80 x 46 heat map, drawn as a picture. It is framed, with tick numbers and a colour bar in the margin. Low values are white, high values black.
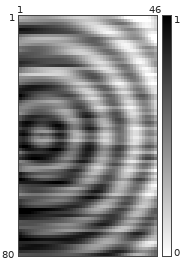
Ninth with the highest average: bottom left. Slope: up to the bottom left. Ninth with the lowest average: top right. Rings: centred on the middle left.
